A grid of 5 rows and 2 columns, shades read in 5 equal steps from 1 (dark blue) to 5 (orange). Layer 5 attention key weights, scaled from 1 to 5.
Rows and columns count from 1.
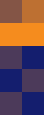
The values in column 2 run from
1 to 5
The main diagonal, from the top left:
3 5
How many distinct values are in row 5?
2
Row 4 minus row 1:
-2 -2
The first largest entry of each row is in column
2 1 1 2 1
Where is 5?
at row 2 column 1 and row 2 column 2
